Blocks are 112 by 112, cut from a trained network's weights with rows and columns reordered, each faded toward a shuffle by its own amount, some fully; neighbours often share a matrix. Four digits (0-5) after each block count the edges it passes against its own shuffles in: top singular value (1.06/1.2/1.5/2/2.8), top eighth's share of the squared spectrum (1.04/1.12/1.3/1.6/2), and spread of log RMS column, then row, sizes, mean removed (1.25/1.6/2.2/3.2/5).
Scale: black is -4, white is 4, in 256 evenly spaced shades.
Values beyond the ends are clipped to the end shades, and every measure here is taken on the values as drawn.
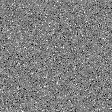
0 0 0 0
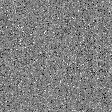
1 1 0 0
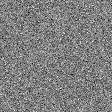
1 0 0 0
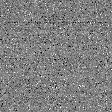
1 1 1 0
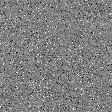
0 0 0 0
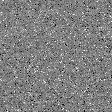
1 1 0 0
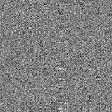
4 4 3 2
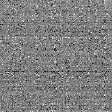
3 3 3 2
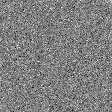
0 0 0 0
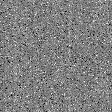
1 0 0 0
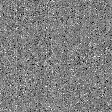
2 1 0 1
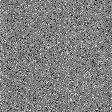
0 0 0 0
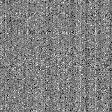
3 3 1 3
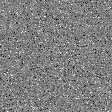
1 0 0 0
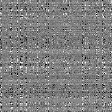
4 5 4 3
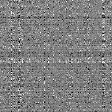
4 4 4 2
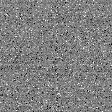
2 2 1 0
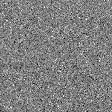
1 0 0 0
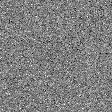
1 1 0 0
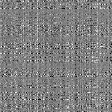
4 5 2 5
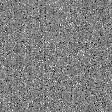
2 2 0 1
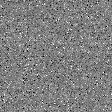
1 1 1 0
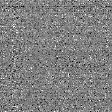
3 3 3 1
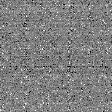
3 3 3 1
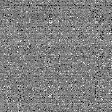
3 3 3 1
